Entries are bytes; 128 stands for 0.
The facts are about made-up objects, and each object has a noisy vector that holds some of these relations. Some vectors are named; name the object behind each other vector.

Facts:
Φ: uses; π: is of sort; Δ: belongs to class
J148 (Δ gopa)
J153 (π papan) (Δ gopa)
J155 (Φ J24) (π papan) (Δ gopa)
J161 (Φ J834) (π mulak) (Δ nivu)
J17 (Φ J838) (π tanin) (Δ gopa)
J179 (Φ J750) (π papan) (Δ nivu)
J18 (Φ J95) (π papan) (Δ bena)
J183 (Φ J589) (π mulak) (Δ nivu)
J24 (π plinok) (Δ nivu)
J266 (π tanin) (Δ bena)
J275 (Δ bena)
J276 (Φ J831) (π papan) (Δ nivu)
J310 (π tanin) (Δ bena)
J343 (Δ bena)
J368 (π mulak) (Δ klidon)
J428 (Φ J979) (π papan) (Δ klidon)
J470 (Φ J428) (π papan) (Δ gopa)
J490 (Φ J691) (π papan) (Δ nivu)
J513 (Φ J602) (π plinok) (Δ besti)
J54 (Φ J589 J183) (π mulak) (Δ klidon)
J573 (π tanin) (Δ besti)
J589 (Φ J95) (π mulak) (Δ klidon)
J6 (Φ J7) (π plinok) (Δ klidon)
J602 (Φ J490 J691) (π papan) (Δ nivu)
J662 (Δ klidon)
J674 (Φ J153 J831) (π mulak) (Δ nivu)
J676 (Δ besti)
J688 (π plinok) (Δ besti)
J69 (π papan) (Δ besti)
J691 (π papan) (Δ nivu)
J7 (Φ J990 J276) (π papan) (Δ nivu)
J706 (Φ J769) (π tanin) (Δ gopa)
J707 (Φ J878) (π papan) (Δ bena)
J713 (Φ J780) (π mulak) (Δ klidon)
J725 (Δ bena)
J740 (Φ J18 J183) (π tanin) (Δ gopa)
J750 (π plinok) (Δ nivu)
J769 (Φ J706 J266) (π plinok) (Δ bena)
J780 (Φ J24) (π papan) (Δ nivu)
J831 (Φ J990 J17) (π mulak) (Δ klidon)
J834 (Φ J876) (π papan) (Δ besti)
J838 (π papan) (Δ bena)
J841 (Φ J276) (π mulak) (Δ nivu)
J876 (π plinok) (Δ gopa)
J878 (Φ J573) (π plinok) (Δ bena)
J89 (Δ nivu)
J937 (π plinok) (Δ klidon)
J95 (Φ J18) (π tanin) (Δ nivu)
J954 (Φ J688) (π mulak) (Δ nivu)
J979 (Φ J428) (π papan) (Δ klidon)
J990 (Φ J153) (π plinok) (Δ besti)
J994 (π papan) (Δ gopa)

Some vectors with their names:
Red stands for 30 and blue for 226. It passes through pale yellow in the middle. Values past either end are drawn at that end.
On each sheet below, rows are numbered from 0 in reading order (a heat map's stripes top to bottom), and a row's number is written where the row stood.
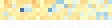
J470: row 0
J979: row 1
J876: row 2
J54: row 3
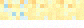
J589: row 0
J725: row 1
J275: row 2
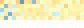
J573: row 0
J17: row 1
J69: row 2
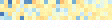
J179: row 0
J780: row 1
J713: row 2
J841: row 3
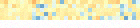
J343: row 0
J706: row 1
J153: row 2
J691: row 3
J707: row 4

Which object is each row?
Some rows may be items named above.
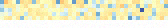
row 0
J713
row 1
J17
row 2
J155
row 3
J954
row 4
J513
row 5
J688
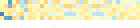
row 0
J750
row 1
J838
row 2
J18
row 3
J18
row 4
J674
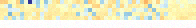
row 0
J878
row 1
J161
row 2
J831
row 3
J24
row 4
J740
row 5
J266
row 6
J89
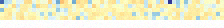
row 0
J834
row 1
J589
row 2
J713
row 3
J990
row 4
J831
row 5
J740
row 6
J161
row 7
J6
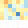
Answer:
J769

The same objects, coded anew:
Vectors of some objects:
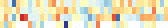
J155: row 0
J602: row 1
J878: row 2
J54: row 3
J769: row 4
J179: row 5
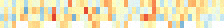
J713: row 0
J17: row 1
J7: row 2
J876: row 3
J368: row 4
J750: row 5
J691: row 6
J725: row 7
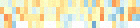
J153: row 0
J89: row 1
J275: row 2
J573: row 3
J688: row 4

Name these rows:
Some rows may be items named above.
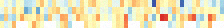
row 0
J713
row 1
J674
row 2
J153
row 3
J89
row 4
J161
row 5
J155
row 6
J740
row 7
J589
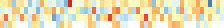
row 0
J780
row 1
J990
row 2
J6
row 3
J470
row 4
J838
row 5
J24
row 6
J841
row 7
J18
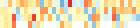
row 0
J161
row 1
J24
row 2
J831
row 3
J954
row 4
J266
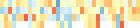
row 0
J470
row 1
J834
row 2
J513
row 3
J161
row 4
J706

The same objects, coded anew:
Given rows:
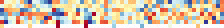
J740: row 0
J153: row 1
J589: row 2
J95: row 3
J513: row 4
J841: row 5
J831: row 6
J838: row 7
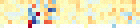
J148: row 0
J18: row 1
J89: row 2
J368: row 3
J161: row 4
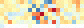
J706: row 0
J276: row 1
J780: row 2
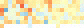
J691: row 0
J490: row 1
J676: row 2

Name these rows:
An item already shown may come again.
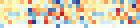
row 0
J470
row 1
J740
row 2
J674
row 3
J155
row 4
J17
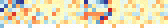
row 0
J6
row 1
J713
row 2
J573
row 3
J153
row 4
J688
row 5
J573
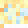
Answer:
J266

